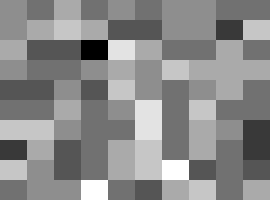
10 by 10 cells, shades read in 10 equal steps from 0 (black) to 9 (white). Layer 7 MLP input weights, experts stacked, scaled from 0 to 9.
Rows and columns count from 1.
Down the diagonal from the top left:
5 6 3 5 7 8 4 6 4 6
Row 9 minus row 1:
2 1 -3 0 1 3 4 -2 0 -1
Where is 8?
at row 3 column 5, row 6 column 6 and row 7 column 6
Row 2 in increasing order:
2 3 3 5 5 5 6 6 7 7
